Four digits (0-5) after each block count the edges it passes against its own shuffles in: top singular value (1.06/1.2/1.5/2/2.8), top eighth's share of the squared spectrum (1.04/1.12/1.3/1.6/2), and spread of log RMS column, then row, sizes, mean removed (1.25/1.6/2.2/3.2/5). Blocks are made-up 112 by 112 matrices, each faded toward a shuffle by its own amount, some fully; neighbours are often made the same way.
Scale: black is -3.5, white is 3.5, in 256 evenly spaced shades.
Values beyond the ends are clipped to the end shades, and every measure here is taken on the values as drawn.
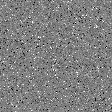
0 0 0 0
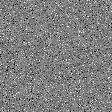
0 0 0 0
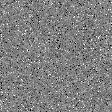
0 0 2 0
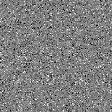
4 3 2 1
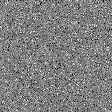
2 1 0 0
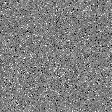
2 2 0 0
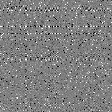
5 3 2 2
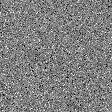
0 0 0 0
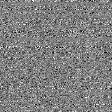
1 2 0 4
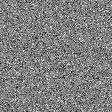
0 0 0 0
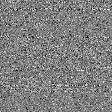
1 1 0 3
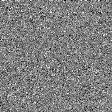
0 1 0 2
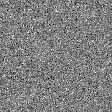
0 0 0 0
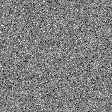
0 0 0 1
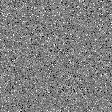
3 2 0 0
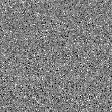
3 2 1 1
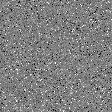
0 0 0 1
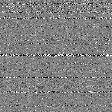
3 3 0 4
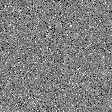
2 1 0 0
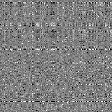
5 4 2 3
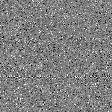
3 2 0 1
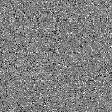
4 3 1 2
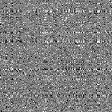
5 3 2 3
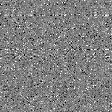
4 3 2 2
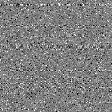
4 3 1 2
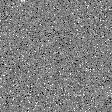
2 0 0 0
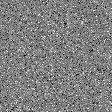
0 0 0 0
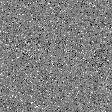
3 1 0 0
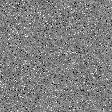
2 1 0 0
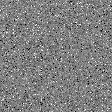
0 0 1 0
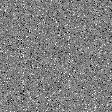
1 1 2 0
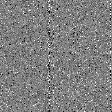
2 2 3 0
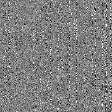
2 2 4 0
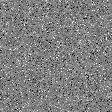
0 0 0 0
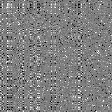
5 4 3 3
